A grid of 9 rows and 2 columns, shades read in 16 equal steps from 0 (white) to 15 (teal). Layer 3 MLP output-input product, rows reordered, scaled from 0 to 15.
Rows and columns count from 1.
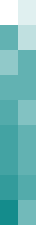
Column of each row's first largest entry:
2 1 2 1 1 1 1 1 1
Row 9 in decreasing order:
15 9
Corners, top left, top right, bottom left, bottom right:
0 2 15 9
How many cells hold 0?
1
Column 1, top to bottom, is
0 10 7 10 11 12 12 13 15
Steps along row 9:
down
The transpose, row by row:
0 10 7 10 11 12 12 13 15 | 2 4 10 10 8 10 10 11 9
